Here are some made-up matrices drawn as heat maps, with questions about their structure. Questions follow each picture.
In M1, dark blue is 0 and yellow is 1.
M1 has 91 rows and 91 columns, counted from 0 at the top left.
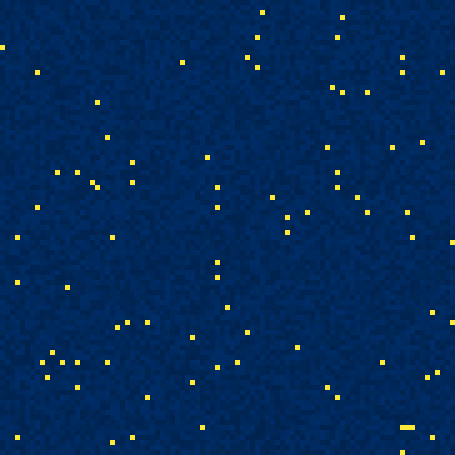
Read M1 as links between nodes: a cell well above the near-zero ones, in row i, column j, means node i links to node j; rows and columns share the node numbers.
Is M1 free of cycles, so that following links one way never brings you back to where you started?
yes
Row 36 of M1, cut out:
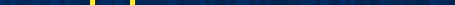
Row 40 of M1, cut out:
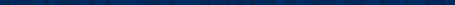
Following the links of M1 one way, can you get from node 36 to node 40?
no
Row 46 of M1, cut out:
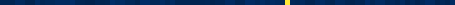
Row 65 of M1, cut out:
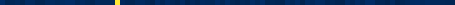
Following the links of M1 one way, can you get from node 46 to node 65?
no
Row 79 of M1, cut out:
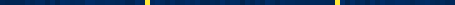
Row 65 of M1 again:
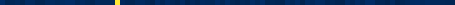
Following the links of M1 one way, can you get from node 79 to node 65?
yes
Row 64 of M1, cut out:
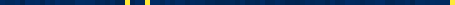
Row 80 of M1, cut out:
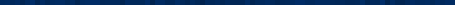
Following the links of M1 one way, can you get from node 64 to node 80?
yes
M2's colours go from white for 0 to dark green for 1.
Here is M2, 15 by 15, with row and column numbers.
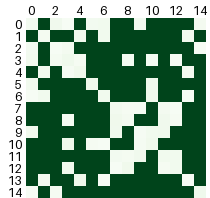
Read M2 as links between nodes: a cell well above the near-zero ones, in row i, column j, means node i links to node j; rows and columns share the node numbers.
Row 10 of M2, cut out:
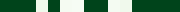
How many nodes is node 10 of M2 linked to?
10
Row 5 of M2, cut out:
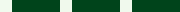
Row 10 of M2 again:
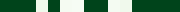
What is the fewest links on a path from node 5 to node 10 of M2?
2
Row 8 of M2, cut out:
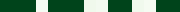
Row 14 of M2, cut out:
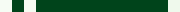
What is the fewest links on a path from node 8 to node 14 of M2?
1
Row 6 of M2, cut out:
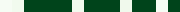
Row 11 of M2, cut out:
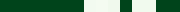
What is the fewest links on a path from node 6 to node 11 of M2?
1
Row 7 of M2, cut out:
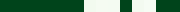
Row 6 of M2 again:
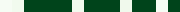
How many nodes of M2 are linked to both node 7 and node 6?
5
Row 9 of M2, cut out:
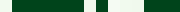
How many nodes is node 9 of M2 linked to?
10
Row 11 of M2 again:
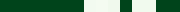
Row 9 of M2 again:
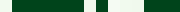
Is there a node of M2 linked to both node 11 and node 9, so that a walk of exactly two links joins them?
yes
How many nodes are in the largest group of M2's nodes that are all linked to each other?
6
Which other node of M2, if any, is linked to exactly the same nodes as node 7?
node 11
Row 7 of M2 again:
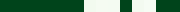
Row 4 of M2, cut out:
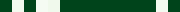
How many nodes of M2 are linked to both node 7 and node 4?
6
